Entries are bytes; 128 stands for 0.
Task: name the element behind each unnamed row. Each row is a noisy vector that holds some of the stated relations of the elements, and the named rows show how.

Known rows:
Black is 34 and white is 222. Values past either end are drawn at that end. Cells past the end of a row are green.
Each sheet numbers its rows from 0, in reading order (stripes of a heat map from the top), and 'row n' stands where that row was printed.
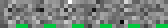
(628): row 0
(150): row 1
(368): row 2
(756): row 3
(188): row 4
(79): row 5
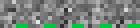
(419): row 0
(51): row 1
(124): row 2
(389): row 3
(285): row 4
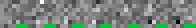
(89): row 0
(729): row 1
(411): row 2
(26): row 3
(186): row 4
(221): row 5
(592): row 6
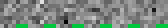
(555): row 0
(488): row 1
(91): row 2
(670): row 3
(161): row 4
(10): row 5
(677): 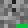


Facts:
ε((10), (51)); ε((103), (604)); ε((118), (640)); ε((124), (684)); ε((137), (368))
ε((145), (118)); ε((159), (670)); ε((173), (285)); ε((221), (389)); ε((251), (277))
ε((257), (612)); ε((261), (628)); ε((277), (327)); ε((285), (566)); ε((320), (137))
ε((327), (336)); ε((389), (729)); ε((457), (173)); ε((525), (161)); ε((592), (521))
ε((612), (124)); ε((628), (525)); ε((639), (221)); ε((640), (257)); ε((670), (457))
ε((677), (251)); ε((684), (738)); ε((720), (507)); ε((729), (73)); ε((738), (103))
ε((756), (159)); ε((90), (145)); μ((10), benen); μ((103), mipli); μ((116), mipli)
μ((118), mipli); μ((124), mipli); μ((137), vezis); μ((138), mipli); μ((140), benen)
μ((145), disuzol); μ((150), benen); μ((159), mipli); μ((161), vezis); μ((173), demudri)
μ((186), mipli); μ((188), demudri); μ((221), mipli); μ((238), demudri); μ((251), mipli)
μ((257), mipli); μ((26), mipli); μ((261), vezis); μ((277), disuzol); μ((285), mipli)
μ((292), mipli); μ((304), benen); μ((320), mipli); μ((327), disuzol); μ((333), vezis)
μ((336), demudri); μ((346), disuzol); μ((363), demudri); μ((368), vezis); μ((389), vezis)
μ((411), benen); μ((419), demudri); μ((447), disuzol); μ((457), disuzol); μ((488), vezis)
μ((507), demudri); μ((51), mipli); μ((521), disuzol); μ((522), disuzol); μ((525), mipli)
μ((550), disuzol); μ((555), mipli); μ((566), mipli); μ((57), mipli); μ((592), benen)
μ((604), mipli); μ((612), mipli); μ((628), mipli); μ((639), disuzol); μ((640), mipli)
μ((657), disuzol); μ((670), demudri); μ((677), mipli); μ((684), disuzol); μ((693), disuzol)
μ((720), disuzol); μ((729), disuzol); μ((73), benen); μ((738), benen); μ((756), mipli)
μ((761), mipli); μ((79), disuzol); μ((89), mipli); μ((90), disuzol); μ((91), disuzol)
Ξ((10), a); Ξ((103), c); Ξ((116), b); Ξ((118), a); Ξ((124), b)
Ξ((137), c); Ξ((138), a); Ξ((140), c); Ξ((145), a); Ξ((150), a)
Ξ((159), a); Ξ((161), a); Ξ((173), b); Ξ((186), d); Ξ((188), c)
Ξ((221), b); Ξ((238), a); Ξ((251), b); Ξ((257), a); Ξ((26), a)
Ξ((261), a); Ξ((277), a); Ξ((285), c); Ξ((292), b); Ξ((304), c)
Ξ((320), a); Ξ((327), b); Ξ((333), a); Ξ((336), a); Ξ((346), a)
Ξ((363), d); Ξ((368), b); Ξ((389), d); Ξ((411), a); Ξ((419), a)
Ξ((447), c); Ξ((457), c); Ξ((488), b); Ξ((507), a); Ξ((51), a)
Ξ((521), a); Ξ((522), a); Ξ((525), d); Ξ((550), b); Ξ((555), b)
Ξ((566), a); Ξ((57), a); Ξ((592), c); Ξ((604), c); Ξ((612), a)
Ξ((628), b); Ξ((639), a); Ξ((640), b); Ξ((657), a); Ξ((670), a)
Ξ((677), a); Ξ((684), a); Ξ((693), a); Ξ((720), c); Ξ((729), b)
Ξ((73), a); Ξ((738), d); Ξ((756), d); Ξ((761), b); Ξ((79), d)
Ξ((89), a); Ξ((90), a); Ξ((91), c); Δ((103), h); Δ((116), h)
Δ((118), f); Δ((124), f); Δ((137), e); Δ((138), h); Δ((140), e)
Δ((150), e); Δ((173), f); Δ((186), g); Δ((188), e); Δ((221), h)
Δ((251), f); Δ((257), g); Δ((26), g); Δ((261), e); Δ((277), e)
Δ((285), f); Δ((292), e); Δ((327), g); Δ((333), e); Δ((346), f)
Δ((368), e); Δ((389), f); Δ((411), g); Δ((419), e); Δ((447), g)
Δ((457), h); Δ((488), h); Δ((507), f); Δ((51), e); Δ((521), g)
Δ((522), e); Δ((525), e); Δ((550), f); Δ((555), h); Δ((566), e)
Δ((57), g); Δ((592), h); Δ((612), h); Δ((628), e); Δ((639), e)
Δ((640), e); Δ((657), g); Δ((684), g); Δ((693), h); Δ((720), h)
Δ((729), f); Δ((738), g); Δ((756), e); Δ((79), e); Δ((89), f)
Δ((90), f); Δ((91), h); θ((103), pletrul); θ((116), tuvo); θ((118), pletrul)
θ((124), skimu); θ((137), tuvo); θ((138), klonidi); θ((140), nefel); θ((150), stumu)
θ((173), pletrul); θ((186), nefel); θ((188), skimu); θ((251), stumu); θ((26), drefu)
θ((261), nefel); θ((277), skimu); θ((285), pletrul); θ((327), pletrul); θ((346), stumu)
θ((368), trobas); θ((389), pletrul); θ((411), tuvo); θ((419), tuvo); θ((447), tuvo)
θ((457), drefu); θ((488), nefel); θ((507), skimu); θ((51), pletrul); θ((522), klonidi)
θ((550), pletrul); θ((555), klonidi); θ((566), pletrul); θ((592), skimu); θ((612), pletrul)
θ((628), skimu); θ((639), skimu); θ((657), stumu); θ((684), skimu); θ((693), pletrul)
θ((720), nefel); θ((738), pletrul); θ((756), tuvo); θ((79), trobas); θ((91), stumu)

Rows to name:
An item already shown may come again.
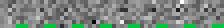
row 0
(346)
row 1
(238)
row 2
(525)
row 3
(592)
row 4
(150)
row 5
(419)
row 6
(368)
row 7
(761)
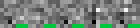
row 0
(592)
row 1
(670)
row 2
(592)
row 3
(604)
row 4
(447)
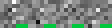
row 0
(137)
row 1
(304)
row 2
(761)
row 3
(251)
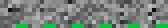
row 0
(640)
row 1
(261)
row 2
(257)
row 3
(79)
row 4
(684)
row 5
(145)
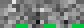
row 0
(327)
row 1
(103)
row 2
(363)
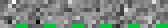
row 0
(488)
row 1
(140)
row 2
(333)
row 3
(73)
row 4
(738)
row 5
(336)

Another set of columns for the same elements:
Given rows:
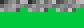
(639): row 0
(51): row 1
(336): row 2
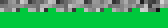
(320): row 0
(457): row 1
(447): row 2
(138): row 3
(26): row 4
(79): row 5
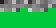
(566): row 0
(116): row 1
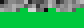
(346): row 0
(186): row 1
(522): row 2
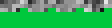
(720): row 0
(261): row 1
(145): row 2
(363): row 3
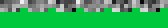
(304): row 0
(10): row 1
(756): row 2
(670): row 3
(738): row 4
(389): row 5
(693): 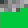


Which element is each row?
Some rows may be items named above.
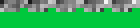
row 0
(368)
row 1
(140)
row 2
(73)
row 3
(304)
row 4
(304)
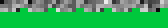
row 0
(285)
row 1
(251)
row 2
(761)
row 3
(304)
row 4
(612)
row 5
(525)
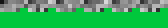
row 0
(346)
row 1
(604)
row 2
(684)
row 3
(592)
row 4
(138)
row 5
(103)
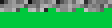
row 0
(89)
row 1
(285)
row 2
(150)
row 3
(327)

